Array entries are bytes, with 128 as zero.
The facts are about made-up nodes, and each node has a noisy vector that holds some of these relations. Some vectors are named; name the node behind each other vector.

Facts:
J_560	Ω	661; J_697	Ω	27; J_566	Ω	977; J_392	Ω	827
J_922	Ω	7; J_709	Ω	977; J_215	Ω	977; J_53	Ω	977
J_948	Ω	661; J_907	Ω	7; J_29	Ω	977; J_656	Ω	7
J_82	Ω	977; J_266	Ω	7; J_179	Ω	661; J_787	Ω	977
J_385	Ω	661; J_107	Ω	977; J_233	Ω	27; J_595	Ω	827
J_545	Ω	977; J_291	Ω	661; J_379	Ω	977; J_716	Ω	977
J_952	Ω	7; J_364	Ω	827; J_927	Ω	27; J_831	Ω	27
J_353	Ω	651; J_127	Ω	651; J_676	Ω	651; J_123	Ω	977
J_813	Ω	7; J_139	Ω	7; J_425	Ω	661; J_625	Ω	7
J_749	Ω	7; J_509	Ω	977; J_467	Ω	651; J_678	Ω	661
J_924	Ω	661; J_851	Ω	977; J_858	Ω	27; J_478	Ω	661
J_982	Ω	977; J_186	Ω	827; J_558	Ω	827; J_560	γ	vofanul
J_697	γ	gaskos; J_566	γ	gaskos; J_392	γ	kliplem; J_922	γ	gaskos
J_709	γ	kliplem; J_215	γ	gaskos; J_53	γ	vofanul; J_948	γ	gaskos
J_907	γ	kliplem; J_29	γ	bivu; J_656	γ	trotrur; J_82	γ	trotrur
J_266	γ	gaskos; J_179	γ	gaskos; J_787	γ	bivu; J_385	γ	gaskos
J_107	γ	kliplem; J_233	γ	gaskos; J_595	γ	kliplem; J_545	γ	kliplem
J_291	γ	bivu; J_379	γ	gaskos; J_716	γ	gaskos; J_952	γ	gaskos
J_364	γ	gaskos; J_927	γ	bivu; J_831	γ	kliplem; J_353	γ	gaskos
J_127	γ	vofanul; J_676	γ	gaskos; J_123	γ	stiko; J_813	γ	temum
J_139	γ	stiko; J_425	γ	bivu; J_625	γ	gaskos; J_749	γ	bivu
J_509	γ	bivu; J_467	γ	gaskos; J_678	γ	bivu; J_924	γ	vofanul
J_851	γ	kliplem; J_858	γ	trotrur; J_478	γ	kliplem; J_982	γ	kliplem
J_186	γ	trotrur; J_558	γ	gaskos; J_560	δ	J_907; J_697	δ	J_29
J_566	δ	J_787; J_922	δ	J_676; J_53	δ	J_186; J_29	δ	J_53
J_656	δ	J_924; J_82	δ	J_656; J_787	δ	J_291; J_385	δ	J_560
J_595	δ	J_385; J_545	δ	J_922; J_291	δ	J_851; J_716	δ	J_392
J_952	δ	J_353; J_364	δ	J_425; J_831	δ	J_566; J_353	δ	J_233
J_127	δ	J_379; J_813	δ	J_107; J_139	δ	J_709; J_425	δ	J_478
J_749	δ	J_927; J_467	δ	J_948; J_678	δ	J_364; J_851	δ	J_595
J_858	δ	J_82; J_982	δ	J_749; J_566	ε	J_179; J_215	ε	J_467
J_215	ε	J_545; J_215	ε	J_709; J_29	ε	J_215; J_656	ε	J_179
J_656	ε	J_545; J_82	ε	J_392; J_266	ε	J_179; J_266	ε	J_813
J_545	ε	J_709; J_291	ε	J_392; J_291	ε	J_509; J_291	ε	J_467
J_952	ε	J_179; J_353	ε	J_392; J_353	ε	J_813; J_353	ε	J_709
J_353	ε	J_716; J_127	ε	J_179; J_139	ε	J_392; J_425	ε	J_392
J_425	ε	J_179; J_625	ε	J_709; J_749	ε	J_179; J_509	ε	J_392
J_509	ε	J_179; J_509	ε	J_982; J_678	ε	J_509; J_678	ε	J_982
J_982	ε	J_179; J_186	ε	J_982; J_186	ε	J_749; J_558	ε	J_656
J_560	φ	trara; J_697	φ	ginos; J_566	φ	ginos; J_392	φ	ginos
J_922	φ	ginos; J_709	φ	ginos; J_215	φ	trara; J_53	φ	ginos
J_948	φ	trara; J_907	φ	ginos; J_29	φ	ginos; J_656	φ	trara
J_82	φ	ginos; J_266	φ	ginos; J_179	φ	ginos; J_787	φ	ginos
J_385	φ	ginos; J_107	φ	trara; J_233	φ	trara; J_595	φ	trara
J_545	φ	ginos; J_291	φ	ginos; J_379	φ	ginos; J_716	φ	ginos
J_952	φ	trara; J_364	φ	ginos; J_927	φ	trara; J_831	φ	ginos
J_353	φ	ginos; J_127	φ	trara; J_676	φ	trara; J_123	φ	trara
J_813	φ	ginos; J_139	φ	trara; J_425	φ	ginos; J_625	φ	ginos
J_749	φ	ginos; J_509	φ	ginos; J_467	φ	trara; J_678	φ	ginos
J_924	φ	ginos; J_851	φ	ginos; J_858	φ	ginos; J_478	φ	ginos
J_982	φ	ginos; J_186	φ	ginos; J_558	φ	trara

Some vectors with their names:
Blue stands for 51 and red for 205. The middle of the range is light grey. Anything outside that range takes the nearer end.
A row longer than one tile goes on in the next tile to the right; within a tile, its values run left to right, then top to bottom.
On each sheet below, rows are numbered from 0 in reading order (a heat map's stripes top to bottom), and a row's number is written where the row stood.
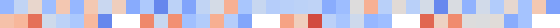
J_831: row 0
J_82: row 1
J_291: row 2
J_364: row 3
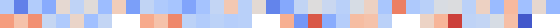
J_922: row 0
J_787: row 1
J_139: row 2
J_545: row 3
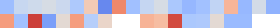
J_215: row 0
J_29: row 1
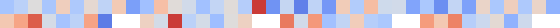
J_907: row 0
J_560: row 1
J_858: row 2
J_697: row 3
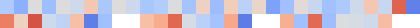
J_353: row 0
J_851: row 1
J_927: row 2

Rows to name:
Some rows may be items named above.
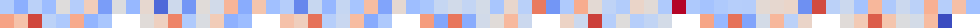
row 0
J_625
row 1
J_179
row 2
J_716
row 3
J_123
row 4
J_127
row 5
J_952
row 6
J_392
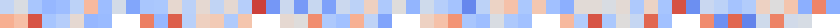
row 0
J_29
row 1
J_676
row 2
J_813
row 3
J_749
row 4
J_107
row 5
J_656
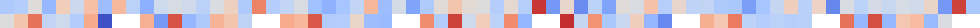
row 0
J_982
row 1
J_139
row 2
J_29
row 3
J_595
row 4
J_186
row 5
J_787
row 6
J_558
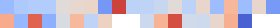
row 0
J_952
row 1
J_709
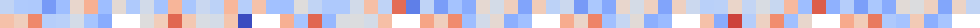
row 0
J_509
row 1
J_392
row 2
J_927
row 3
J_566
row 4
J_566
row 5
J_467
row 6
J_266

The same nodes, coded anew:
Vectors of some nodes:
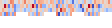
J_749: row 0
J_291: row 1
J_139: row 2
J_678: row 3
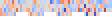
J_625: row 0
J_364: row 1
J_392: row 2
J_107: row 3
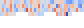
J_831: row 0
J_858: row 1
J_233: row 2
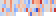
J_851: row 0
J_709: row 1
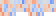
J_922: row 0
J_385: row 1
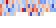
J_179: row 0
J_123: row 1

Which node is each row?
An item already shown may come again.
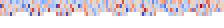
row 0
J_558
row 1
J_107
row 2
J_215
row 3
J_566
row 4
J_787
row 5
J_127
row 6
J_982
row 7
J_29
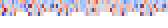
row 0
J_127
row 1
J_467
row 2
J_595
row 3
J_545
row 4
J_676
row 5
J_467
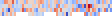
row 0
J_392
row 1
J_82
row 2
J_952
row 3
J_927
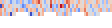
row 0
J_558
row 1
J_813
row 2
J_29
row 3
J_266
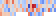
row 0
J_716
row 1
J_927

